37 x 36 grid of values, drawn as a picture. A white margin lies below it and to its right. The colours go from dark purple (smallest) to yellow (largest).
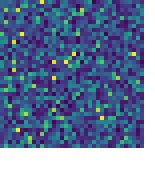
On average the colour sits 30% of the way up the scale. The values are skewed, with a long tail toward high values. No overall slope runs across the table. The grain is fine, like static. No row or column stands out. The halves do not mirror each other.
